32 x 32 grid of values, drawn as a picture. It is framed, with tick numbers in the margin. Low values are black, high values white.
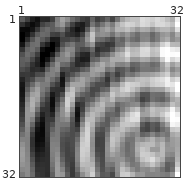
Concentric rings centre on the bottom right. There is an overall slope up to the right. No row or column stands out. The ninth with the lowest average is the top left.
